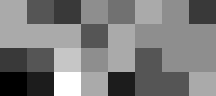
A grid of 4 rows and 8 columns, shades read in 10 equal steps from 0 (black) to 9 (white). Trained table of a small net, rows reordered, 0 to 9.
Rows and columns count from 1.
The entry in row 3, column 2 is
3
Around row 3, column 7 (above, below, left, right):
5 3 3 5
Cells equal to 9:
1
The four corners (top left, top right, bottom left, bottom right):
6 2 0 6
